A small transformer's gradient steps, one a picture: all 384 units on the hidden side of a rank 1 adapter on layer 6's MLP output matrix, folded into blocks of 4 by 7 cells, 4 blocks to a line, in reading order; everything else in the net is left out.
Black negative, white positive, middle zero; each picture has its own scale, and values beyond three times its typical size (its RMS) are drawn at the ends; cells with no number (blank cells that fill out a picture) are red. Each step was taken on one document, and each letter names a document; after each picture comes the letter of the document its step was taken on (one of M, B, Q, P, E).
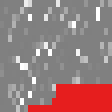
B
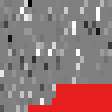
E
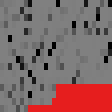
E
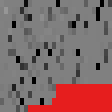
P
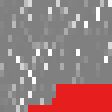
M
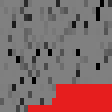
P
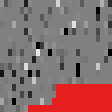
M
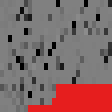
E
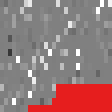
M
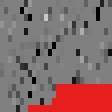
B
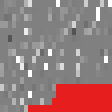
E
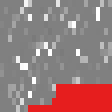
B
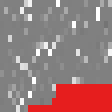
B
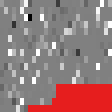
P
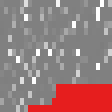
P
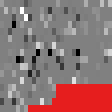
P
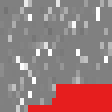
B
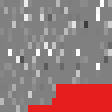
P
